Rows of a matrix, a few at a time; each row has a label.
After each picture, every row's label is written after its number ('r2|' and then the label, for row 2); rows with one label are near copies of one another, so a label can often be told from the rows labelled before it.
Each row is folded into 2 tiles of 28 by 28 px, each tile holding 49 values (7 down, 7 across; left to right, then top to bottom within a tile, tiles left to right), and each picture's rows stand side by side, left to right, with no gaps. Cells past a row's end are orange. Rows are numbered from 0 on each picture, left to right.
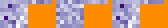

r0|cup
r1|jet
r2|cup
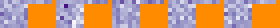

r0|jet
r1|cup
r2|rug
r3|jet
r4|jet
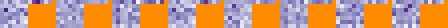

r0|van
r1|jet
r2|rug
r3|van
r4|cup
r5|rug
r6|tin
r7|tin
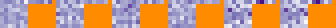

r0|rug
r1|jet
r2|tin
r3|jet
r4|van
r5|van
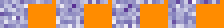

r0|jet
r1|tin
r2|tin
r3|rug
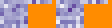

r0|tin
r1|tin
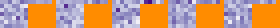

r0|jet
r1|cup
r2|van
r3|rug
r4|jet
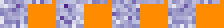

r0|tin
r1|cup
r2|jet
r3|tin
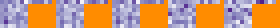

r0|rug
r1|rug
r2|rug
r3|tin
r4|van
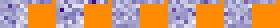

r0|cup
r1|van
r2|jet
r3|van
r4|jet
